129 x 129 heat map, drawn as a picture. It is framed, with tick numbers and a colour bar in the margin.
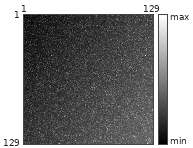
The bottom right is the ninth with the highest average. No single row or column stands out from its neighbours. There is an overall slope up to the bottom right. No regular stripes run through it. The top left is the ninth with the lowest average.
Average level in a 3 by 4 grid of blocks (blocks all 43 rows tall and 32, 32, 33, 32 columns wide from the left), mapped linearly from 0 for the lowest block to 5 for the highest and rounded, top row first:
0123 | 1234 | 2345
